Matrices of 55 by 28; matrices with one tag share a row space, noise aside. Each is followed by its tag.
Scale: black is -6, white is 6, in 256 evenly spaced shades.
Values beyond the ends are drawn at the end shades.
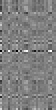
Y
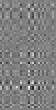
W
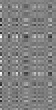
Y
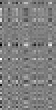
Y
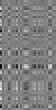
Y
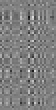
W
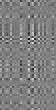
W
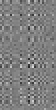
W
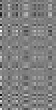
Y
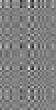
W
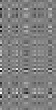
Y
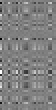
Y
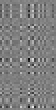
W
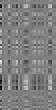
Y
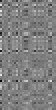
Y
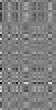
Y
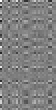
Y
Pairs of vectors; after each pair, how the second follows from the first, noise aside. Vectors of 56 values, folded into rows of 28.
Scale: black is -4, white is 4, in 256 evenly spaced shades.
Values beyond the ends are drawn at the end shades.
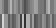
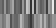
reversed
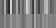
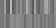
shrunk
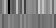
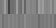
shrunk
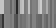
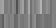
shrunk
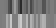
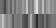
wrapped around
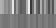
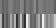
reversed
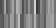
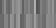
shrunk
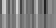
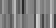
wrapped around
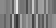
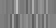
shrunk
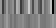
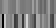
reversed
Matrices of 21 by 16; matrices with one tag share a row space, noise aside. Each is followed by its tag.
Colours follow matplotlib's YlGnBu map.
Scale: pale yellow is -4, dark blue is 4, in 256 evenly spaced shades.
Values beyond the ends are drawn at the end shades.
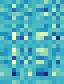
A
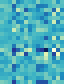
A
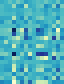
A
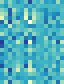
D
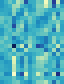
A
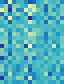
D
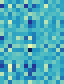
D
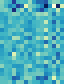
A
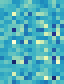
A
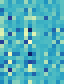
D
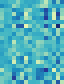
A
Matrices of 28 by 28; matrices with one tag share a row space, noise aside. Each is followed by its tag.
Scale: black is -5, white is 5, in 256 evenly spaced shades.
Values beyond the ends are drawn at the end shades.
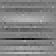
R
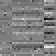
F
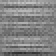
R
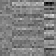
F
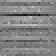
R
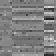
F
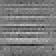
R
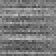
R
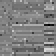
F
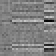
F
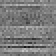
R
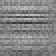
R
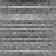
R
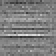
R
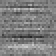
R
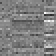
F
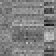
F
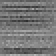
R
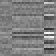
F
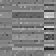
F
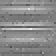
R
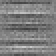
R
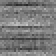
R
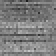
R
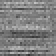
R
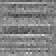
R
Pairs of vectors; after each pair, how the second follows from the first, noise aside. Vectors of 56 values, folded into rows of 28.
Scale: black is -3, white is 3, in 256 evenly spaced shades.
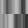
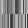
sign-scrambled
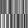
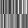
reversed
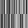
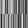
reversed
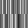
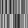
sign-scrambled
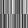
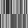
shuffled
